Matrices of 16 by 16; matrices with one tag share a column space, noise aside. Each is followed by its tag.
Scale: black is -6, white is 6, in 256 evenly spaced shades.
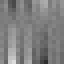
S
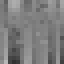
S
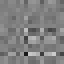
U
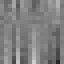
S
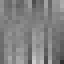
S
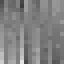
S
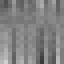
S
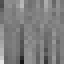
S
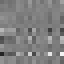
U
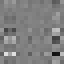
U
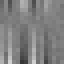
S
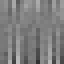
S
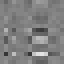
U
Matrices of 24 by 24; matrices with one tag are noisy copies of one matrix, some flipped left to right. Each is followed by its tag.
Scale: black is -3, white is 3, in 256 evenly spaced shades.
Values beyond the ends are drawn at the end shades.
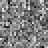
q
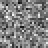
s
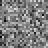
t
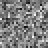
s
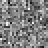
q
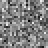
q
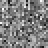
q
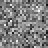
t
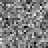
s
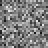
t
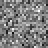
t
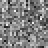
q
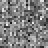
q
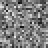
s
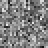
q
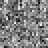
q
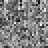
q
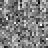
q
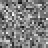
s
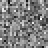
q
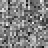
q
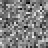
s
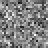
s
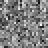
q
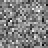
t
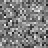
t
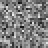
s
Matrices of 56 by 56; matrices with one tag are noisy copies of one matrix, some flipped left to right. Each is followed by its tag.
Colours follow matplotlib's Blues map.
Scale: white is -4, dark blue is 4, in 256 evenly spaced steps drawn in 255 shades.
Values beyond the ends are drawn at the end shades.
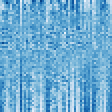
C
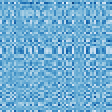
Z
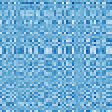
Z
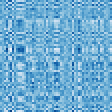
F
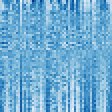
C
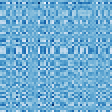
Z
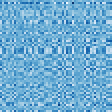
Z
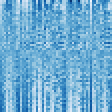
C
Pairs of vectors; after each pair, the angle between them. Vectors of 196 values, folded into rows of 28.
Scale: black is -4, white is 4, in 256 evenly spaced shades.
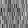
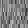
partly opposed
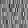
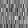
partly aligned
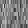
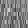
partly aligned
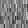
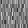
orthogonal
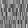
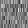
partly aligned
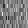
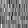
orthogonal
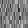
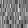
nearly opposite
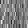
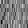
nearly opposite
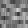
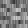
nearly parallel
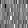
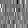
orthogonal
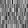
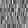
nearly opposite
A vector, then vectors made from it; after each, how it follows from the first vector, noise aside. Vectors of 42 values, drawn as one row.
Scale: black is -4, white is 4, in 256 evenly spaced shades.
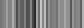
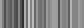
wrapped around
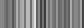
negated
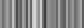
sign-scrambled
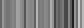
wrapped around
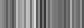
negated
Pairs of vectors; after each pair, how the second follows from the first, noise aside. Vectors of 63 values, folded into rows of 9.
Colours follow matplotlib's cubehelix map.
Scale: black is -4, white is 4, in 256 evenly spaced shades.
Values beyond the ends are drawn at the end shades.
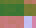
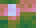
wrapped around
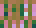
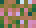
wrapped around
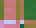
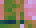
negated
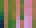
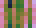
wrapped around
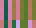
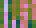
negated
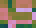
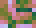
negated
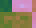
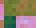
wrapped around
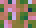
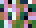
scaled up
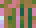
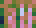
negated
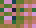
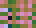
wrapped around
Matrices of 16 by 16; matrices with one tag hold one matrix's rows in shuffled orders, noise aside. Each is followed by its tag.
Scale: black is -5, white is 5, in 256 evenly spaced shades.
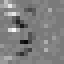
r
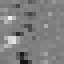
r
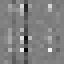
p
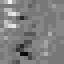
r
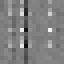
p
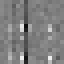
p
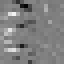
r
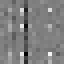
p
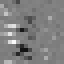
r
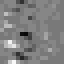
r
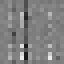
p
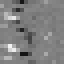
r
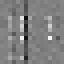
p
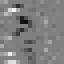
r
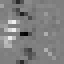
r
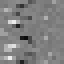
r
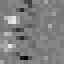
r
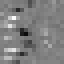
r
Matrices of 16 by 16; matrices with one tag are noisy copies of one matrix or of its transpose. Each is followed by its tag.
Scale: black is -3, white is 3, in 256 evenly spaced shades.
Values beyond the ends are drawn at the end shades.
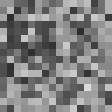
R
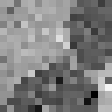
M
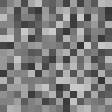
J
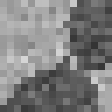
M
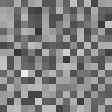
J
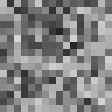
R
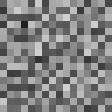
J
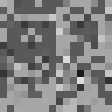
R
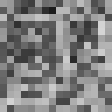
R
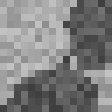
M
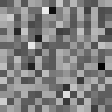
J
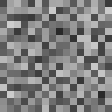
J
